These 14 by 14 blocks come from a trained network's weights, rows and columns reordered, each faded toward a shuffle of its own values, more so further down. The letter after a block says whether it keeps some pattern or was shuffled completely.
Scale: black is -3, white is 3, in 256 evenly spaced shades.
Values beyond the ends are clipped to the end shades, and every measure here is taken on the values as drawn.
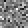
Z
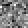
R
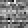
R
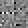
R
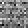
R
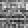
R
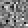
R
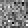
Z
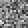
Z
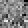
R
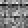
R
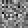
R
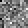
Z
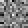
R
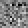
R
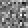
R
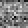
R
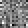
R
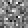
Z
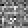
R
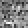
R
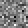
R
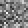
Z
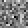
Z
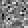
Z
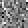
Z
